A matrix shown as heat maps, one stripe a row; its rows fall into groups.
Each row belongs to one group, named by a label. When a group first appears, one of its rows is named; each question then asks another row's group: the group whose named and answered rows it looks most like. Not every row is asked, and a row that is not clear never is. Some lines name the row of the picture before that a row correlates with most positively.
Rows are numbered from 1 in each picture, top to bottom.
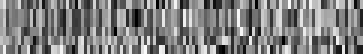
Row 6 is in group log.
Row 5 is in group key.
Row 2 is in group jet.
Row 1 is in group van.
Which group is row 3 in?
jet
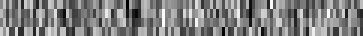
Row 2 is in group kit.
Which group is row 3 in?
jet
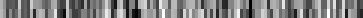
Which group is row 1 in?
kit
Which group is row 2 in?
kit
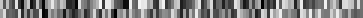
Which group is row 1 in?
log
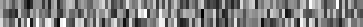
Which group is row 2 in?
kit
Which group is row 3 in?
log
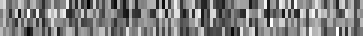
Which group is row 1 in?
van
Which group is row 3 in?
van
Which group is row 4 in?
van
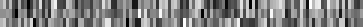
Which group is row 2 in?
van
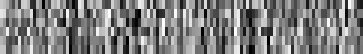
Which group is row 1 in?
log
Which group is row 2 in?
key
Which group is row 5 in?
kit
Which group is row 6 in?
kit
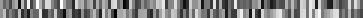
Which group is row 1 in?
log
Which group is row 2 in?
jet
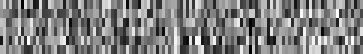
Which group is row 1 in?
key
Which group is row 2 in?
jet
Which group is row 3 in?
kit
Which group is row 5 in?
log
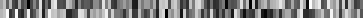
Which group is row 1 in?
van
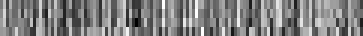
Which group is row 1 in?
jet
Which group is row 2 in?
jet
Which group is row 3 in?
jet
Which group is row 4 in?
jet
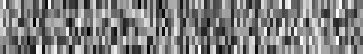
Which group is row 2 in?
key
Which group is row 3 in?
log
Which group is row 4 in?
van
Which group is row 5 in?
jet
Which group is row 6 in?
log
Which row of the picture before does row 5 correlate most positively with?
1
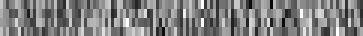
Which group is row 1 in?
kit
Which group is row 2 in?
jet
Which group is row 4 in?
key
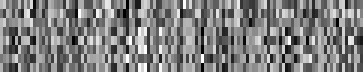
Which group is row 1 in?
key
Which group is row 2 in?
log
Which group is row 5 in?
log
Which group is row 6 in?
kit
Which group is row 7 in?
jet
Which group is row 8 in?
kit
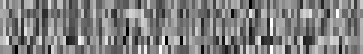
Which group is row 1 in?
key
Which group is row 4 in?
key
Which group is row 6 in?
van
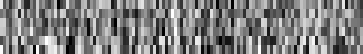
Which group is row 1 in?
kit
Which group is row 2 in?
log
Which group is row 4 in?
key
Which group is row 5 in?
log
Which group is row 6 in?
log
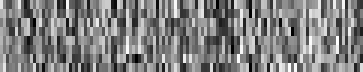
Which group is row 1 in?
kit
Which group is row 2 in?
van
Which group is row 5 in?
van
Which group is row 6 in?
jet
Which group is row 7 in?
jet
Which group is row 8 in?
van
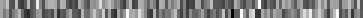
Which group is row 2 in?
jet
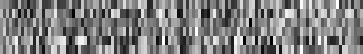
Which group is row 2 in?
log
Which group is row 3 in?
van
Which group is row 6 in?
log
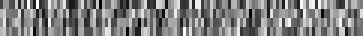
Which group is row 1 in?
log
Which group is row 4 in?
key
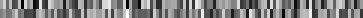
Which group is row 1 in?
key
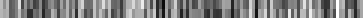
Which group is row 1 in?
key
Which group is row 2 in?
van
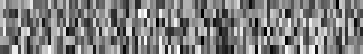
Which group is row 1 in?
key
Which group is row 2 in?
kit
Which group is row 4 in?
log
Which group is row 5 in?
van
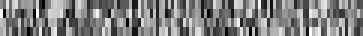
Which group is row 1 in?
log
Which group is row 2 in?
log
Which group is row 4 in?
van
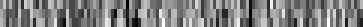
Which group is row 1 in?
key
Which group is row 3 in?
kit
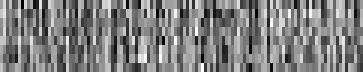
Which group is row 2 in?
van
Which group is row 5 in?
key
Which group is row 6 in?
kit
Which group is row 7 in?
kit
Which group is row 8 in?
kit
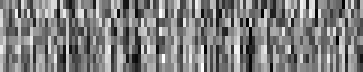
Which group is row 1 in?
log
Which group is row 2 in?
log
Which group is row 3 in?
kit
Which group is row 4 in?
kit
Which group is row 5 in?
key
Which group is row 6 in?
kit
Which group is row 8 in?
kit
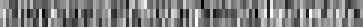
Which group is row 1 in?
key
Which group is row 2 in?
van
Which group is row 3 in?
jet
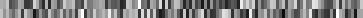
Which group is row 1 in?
van
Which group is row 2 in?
key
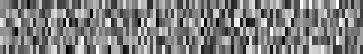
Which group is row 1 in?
jet
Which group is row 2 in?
log
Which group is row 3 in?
kit
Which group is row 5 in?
key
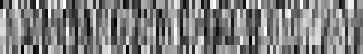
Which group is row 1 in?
log
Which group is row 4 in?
van
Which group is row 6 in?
key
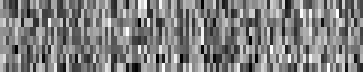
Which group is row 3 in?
key
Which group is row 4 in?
jet
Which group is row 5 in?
jet
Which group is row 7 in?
van
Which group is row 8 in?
kit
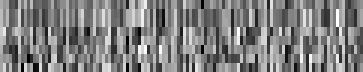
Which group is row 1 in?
key
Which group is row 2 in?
key
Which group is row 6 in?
kit
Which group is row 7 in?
van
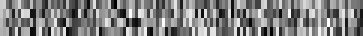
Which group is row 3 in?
kit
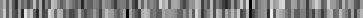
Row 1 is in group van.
